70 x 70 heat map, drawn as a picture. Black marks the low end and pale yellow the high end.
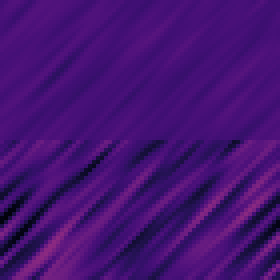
Average level on the scale: 20%. Seam: horizontal, 50% of the way down, the top part calmer. Grain: diagonal, up to the right. Mirror symmetry: none.
